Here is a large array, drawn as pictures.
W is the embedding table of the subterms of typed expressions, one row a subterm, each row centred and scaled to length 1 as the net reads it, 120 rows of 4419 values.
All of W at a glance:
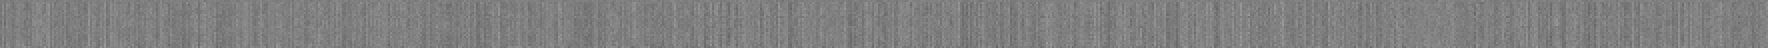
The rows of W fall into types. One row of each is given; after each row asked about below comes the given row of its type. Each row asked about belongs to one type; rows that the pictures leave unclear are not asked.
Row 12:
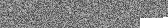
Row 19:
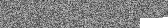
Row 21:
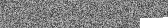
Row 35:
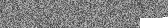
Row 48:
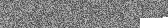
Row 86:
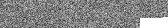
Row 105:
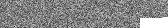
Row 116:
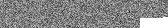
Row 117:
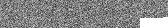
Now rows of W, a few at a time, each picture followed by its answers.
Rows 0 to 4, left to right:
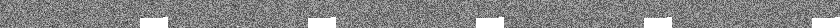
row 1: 105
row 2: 48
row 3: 86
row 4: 19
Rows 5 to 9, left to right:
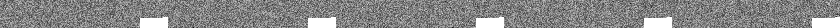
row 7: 21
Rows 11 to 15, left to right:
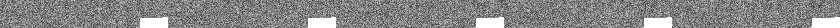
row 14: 12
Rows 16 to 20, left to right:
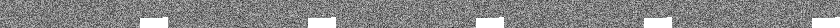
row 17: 12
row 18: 21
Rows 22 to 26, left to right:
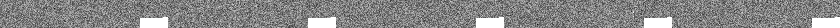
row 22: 35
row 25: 12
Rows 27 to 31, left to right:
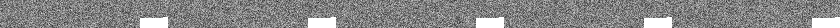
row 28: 35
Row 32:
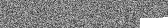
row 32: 19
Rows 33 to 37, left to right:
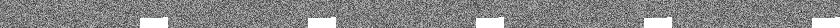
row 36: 86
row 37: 116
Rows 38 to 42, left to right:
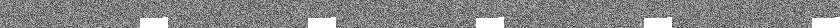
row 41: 12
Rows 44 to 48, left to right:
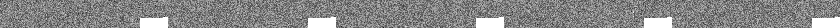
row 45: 116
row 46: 105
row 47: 12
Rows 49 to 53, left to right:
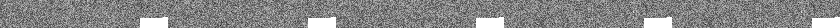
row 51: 86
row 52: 48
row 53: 48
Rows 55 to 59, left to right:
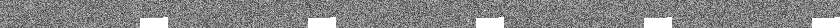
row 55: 86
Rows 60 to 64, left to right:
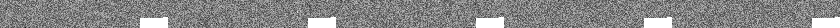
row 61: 48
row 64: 48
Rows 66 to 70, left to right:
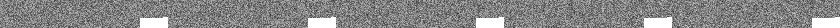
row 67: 21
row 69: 21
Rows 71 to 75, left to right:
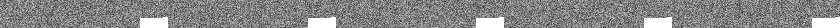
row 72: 21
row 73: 35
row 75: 21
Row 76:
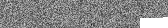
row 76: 35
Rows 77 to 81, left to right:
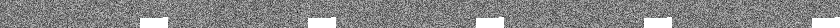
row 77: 105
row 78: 117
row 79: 116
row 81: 35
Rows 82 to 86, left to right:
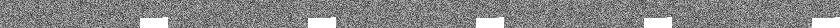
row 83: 48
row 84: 116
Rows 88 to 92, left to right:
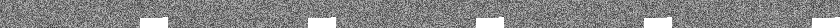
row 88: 35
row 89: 86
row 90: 116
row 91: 21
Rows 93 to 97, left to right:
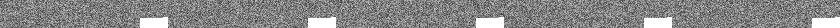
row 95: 21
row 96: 86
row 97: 19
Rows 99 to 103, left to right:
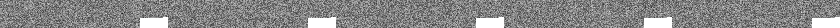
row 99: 86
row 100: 86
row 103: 19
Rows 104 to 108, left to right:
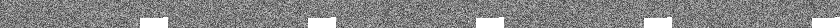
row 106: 117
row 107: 12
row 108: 35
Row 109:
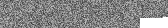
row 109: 48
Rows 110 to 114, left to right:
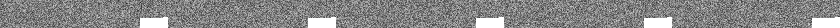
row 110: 12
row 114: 116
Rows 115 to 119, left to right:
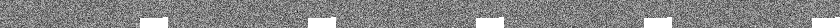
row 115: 105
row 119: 117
